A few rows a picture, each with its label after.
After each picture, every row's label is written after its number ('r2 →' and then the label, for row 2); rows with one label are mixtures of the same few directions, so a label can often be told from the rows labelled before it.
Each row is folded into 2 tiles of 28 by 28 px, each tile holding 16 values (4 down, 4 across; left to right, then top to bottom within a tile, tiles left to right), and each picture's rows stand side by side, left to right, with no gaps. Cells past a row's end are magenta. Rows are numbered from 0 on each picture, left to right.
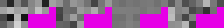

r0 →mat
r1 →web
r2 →mat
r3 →web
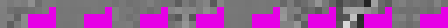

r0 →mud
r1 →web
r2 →web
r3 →mat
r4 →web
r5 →web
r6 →mud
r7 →mat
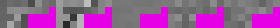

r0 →mud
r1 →mud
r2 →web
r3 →mat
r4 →web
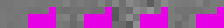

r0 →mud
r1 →mat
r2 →web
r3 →mud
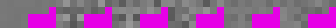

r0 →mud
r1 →mat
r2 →mat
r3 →web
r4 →mat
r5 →web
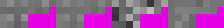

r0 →mat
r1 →mat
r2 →web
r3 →mud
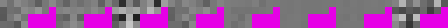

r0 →web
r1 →mat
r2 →mat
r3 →web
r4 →mud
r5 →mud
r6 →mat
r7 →mat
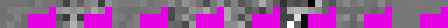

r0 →mud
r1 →mat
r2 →mud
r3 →web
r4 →web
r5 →mud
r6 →mat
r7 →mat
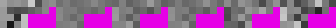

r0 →mud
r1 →web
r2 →web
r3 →web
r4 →web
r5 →web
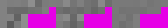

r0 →mud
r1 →mat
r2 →mud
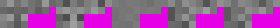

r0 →mat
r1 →mat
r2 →web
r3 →web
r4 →web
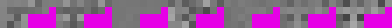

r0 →mud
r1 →mat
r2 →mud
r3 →web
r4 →web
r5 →mat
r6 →mat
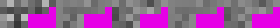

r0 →mat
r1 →mud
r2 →web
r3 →mud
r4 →web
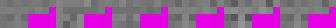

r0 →mat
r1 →mud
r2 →mat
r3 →mat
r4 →mat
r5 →mat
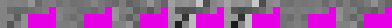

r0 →mud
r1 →web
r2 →web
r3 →mud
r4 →mud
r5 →mat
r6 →web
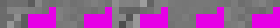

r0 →mud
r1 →web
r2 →mud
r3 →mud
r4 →web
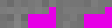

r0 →mat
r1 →mud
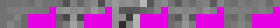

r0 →mud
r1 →mat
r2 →mud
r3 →mat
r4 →mat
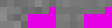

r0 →web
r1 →mat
